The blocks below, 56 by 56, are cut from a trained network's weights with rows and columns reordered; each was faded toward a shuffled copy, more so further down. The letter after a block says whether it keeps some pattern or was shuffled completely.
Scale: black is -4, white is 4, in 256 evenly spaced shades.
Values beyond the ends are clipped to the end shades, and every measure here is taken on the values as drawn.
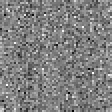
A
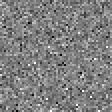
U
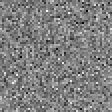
U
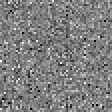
A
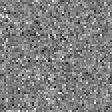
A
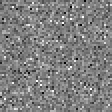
U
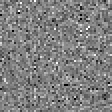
A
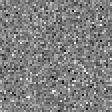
U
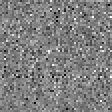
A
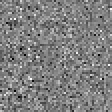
A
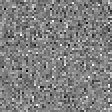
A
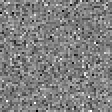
U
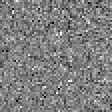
A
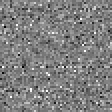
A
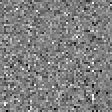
A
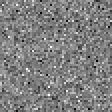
U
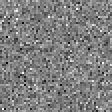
U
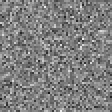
A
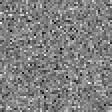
U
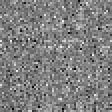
A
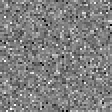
U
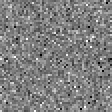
U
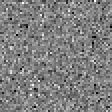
U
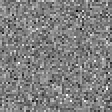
A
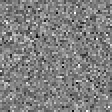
A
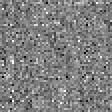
A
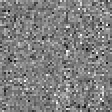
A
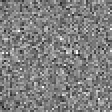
A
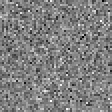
U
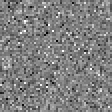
U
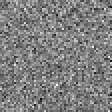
A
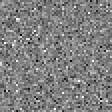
U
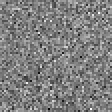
U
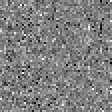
A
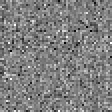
A
